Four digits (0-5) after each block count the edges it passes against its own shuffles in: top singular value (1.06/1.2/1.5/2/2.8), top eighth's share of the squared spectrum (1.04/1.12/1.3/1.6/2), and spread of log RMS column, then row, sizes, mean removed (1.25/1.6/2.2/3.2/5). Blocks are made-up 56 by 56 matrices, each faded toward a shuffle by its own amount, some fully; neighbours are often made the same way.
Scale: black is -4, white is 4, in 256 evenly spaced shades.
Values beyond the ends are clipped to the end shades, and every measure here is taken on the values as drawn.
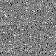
3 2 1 1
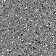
1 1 0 0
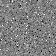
0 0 0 0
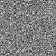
3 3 1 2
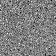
1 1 0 0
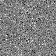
1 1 0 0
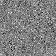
1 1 0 0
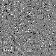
3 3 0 1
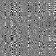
4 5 3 2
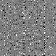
3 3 2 0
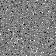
1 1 0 0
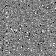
2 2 0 0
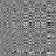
5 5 4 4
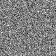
2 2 0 0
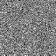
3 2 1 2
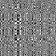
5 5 3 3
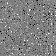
2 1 0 0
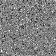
0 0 0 0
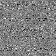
1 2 0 3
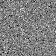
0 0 0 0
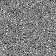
0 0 0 0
